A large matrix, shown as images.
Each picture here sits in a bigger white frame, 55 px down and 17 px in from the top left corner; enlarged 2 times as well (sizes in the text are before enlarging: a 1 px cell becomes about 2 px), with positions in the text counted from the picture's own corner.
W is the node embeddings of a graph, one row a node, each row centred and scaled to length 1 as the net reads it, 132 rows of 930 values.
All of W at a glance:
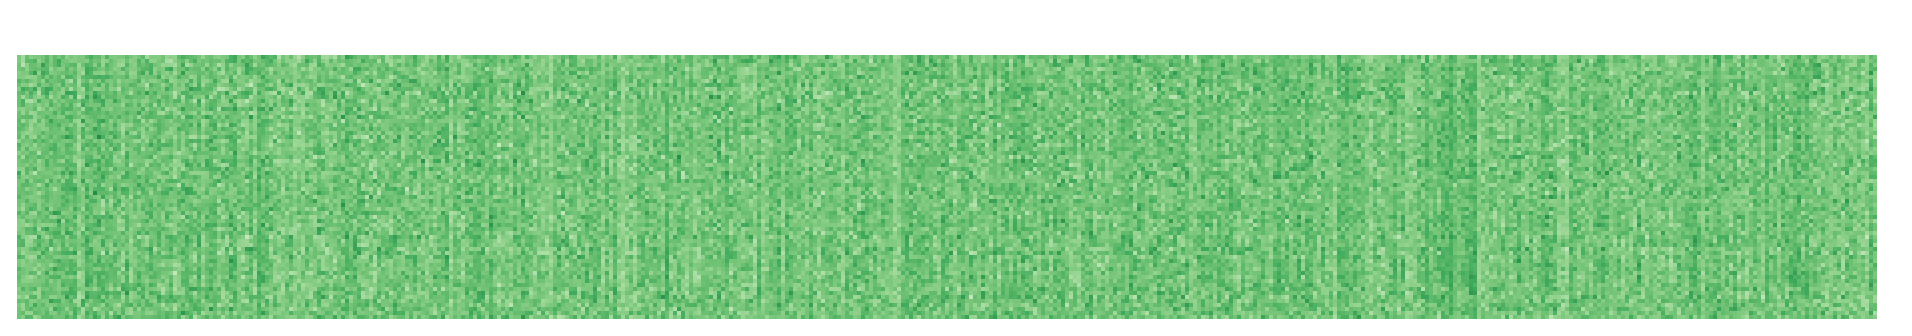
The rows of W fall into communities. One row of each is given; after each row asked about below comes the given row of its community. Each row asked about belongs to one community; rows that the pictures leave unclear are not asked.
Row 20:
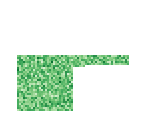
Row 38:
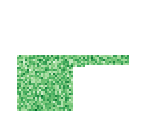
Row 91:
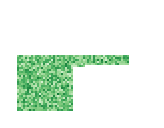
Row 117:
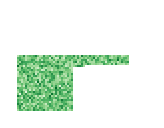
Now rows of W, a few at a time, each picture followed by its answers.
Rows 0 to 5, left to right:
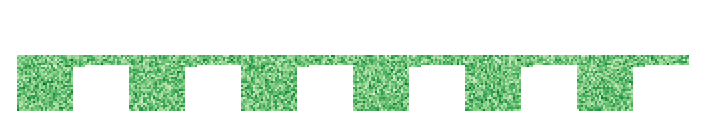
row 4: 91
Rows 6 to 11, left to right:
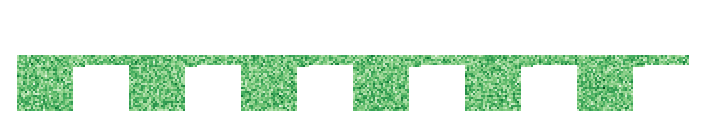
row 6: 91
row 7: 20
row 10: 38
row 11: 117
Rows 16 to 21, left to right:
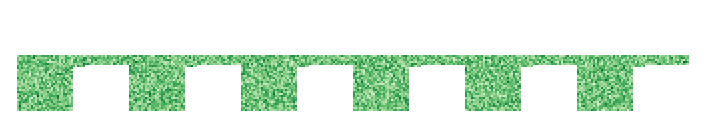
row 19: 20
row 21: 20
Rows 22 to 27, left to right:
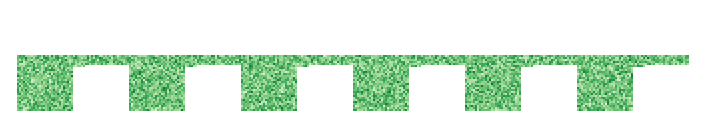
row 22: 38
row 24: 91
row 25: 38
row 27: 117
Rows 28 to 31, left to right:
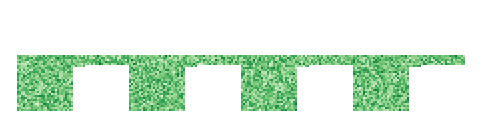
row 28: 38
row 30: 91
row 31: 20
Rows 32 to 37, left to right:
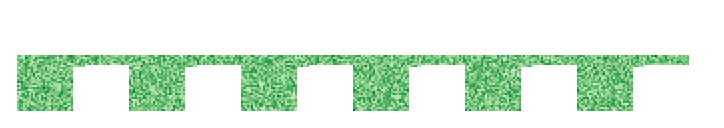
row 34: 20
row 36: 91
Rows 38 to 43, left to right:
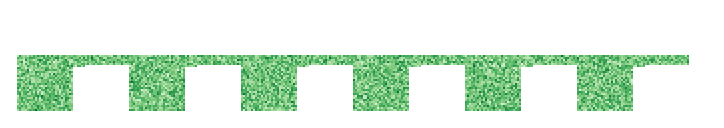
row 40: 38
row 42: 91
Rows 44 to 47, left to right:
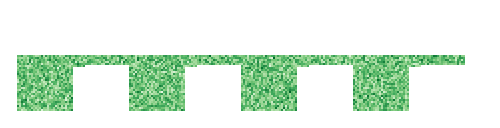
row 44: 20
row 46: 20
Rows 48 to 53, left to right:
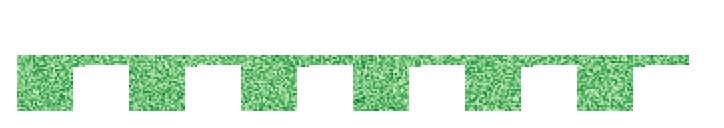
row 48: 20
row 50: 38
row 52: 20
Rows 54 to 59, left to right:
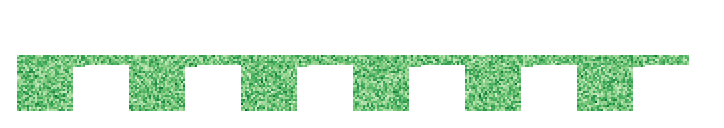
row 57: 20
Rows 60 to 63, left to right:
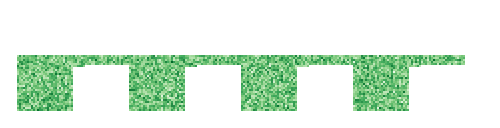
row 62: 38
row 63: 91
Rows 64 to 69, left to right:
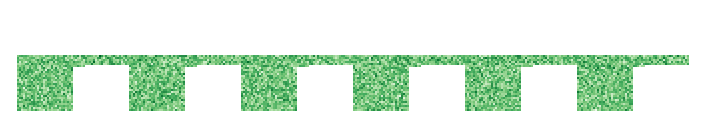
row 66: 20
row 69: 20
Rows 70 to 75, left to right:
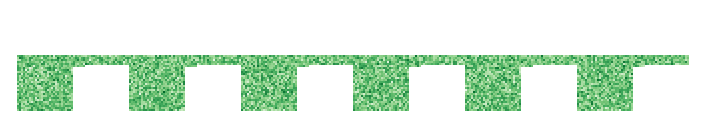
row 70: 38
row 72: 20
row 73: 91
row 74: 91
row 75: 20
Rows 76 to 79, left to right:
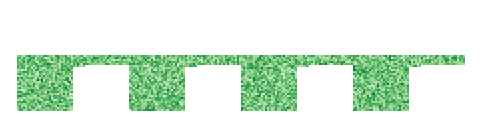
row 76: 20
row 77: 117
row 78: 91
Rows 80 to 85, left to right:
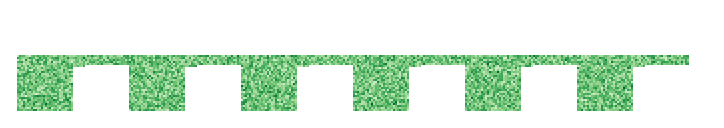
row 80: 38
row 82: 91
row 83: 20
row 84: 117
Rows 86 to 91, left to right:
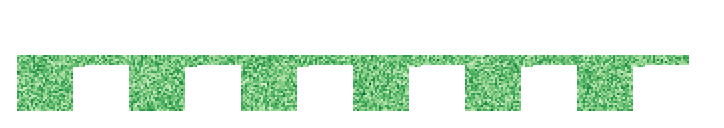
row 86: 20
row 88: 20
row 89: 91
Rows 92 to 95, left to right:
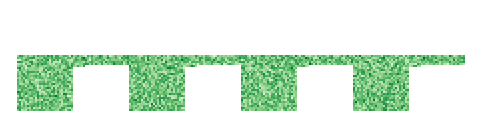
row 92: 38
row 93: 91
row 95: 38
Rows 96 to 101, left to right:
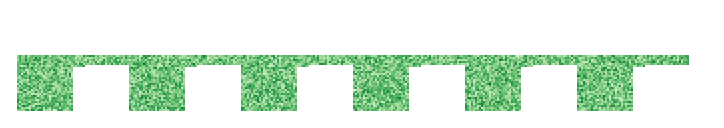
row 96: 91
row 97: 91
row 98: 91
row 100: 38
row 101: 38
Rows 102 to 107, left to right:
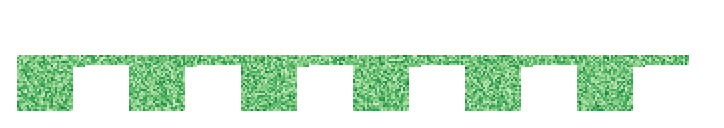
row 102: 117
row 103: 38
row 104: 91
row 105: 117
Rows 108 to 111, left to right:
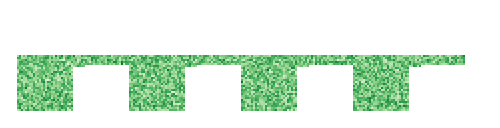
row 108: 117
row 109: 20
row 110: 38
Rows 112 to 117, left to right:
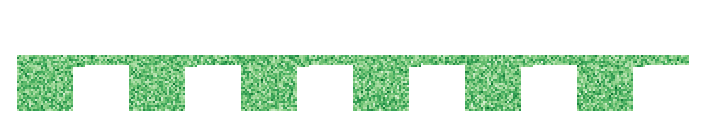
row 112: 117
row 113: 38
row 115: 38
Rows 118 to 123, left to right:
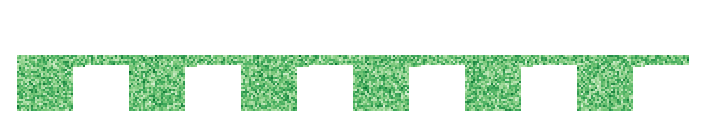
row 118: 38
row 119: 20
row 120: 20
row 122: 91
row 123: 38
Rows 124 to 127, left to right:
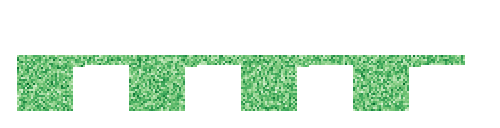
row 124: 91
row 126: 91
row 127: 117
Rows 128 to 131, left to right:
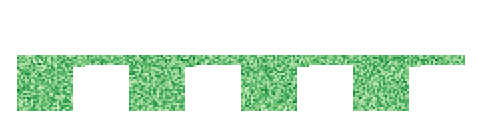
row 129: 20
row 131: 20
